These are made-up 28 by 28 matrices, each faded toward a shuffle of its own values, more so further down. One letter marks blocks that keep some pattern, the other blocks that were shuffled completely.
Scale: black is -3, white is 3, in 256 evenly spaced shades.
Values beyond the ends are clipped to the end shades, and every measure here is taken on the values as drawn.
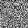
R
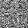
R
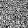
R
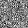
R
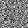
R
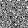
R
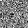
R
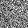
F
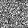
F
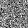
F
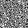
F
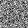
F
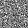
F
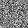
F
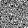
R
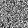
F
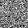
R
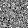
F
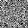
R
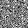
F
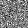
F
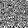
R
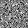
F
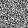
F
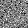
F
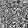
R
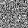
R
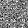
R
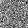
F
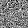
F
